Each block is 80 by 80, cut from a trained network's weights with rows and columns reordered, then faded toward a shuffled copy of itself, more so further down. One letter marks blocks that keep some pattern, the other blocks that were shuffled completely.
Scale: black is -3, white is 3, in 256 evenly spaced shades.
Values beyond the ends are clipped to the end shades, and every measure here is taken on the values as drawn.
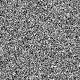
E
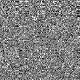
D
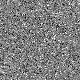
E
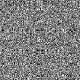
D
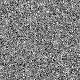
E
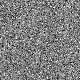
E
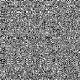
D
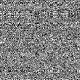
D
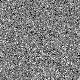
E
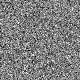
E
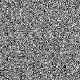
D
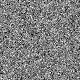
E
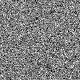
E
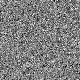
E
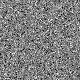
E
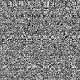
D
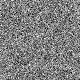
E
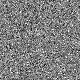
E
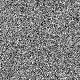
E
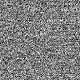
D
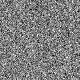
D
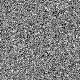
D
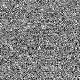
D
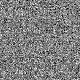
D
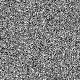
D
